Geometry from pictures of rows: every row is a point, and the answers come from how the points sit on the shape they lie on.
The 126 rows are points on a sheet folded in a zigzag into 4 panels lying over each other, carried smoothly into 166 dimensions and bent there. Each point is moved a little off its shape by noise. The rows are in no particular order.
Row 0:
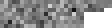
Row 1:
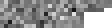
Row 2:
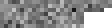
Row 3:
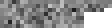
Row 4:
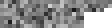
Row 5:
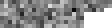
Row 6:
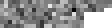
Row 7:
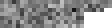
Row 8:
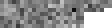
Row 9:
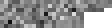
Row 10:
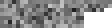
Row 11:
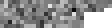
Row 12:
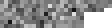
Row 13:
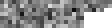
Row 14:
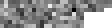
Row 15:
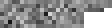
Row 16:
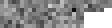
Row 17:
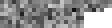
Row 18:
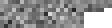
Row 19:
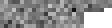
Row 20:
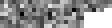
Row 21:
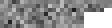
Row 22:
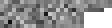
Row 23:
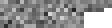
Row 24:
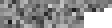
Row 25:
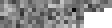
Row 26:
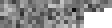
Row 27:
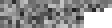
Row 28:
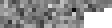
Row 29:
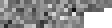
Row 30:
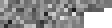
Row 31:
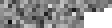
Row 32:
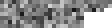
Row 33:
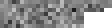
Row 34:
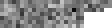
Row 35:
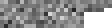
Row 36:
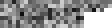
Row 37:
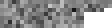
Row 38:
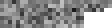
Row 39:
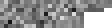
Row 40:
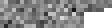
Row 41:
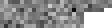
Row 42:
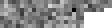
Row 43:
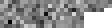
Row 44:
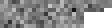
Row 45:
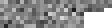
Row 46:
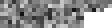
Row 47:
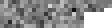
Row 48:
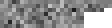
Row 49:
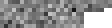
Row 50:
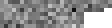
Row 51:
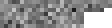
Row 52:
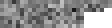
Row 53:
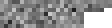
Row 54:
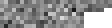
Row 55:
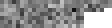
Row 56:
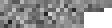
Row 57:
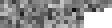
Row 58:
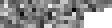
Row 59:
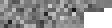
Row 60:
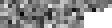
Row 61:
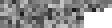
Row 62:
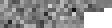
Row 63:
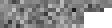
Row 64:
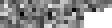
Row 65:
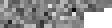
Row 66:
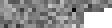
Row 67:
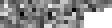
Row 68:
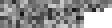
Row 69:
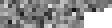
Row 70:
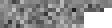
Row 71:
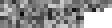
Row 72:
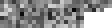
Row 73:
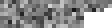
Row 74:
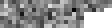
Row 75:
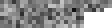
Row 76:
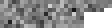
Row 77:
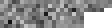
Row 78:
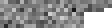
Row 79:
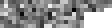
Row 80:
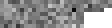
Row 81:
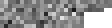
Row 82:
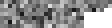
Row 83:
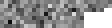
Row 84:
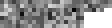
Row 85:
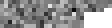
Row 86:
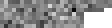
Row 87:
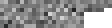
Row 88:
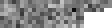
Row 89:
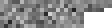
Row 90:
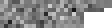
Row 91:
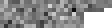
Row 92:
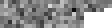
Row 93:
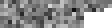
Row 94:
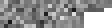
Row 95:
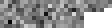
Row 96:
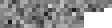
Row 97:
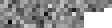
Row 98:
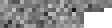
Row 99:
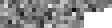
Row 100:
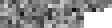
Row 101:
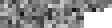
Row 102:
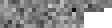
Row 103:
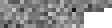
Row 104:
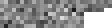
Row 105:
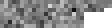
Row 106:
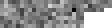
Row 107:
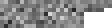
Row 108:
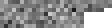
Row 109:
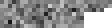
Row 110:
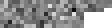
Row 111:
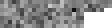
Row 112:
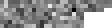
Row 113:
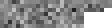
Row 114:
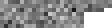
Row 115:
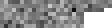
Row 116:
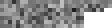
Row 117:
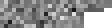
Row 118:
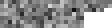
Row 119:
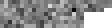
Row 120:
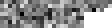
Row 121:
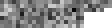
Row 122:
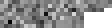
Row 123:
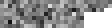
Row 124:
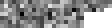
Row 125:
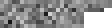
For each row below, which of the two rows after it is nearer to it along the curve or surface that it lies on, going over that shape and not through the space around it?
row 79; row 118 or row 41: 118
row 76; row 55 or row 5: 5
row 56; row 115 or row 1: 115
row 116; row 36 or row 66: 36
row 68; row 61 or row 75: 75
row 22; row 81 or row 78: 78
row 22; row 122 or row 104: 104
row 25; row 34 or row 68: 34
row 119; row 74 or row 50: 74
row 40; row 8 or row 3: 3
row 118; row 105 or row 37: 105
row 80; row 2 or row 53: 2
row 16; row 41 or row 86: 41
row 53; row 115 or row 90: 115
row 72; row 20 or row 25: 25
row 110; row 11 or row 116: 11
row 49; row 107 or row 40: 107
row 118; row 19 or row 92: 92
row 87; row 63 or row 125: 125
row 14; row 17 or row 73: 73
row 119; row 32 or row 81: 32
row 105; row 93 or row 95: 93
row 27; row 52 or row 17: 52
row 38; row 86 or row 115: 115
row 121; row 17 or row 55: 55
